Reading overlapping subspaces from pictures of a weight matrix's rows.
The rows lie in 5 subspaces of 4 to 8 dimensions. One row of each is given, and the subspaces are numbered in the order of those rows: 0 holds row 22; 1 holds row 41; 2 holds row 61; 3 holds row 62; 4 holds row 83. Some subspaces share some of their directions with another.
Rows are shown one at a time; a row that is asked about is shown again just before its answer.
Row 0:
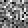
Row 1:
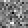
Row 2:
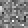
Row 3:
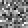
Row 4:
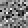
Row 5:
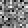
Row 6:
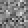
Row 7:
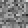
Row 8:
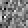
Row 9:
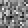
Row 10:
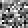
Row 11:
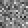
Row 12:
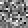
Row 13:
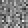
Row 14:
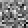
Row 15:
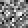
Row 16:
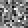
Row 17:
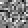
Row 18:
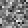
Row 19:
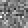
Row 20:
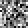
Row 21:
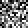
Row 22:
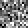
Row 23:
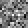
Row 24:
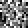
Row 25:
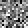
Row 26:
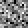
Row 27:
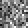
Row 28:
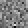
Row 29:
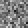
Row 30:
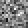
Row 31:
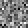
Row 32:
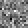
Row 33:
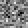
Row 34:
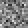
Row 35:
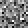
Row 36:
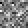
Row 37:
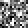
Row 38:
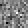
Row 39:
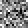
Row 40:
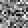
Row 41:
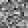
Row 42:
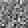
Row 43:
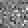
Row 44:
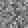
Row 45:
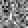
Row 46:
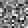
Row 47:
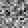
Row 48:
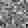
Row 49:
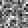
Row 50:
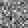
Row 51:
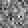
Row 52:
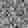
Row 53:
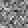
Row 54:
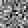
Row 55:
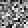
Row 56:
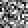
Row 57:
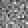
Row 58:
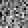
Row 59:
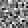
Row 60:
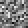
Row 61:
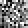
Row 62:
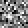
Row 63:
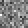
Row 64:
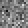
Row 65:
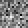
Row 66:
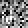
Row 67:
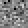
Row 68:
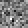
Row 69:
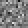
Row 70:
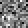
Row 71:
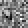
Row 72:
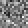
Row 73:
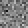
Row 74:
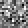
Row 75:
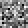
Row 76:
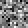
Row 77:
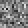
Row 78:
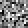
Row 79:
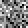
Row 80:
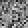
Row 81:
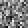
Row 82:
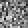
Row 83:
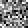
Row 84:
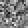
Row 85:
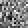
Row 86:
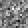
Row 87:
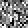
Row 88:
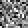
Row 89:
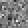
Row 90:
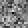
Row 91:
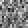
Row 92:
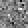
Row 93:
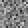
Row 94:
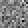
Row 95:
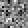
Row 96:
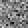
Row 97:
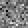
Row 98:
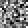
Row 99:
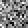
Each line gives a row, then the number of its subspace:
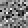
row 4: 2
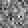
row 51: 1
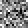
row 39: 4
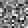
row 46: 4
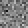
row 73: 4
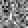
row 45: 4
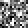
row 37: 3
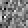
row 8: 2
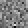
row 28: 2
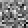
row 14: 0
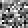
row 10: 0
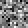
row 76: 2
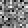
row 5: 2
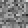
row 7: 2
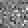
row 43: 2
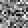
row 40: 2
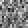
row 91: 2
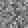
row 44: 1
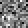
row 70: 2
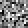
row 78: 2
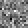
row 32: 3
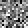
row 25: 0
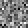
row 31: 0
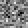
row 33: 3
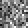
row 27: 4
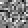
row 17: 3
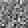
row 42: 0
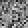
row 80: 0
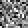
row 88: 1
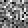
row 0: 4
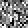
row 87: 0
